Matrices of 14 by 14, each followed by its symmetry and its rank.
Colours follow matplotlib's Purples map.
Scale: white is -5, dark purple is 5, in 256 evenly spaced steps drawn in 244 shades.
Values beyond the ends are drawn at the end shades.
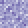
symmetric, full rank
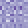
antisymmetric, rank two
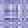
antisymmetric, rank two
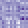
antisymmetric, rank two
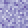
neither, full rank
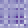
symmetric, rank one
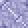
symmetric, full rank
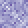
symmetric, full rank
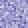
neither, full rank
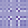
symmetric, rank one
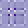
symmetric, rank one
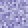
neither, full rank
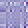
neither, rank two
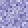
symmetric, full rank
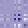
symmetric, rank one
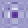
symmetric, rank one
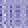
neither, rank two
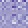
neither, rank two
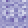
neither, rank two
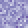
symmetric, full rank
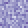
neither, full rank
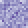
symmetric, full rank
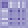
symmetric, rank one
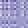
antisymmetric, rank two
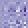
neither, rank two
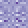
neither, rank two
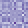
antisymmetric, rank two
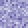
neither, full rank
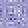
antisymmetric, rank two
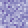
neither, full rank
